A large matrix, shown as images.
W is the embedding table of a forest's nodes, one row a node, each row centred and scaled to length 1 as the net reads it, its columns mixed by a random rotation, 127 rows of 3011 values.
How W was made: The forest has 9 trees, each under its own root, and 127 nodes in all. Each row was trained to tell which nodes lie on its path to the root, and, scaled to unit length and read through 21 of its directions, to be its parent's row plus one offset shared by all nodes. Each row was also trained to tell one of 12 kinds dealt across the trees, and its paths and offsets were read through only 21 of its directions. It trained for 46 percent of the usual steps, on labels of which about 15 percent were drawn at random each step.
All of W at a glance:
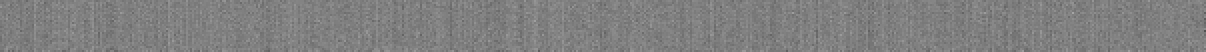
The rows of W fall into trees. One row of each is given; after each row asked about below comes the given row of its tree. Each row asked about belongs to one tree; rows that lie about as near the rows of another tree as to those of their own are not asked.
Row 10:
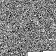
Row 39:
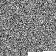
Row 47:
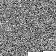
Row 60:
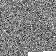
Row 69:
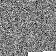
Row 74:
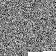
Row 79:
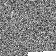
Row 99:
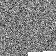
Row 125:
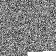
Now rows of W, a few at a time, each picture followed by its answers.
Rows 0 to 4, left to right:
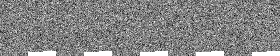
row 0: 74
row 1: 74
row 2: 99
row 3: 10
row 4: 125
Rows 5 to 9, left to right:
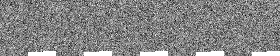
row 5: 79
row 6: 125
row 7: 47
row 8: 99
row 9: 99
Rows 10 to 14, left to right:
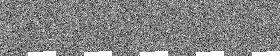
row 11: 60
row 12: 125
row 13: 99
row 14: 60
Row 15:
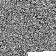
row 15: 10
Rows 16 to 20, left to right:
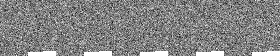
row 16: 125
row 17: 47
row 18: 125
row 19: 47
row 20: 79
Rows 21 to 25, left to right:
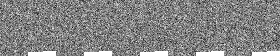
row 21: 39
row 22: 60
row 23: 99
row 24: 79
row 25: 69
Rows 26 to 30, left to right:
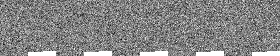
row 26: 125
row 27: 69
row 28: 39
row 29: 69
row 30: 79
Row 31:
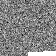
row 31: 10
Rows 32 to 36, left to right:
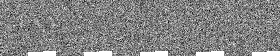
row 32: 10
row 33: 79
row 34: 125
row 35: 125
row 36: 60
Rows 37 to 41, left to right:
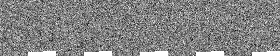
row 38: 69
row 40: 74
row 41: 39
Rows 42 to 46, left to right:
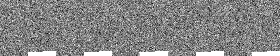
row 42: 99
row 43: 69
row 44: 10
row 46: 125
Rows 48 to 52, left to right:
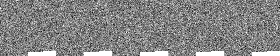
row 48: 125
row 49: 10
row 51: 99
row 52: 10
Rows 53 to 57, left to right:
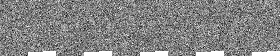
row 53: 69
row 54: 10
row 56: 69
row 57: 10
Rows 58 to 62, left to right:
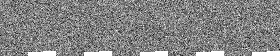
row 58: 79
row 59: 10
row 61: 79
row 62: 69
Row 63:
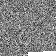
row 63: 125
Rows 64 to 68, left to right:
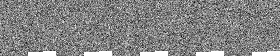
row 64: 69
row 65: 125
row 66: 39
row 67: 79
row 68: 47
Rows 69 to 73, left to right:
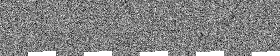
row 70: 79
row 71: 79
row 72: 39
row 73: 10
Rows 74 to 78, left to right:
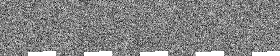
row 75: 60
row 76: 99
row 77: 10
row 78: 47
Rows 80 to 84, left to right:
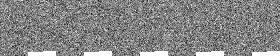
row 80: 60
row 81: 69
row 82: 39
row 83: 60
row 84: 69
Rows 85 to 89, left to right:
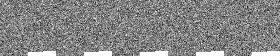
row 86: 74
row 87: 10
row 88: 60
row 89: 10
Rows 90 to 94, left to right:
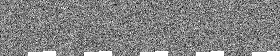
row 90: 60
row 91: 99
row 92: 47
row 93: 69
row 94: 10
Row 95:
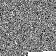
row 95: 74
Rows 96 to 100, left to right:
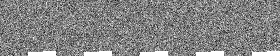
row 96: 39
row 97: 125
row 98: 69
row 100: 74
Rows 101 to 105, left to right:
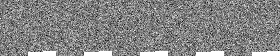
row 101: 74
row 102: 69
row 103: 79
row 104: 69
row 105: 47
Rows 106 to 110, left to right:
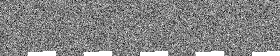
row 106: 99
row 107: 10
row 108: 69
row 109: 10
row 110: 60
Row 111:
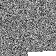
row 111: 39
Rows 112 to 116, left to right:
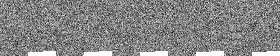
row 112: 60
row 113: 79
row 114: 47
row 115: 79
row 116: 99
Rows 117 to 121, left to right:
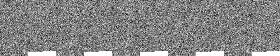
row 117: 74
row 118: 39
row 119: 39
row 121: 74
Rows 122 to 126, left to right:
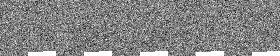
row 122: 74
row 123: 60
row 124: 99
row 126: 69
